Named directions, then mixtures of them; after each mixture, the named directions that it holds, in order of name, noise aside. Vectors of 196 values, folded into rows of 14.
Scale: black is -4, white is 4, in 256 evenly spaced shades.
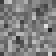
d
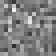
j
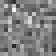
j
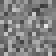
d, j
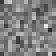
d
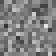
d, j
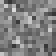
d, j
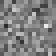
d, j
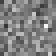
d, j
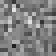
j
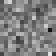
d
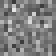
d, j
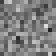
d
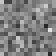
d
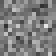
d, j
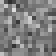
d, j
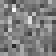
j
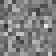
d, j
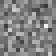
d, j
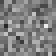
d, j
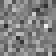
d, j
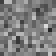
d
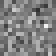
d, j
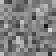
d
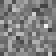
d, j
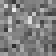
j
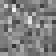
j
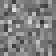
d, j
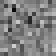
j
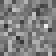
d, j
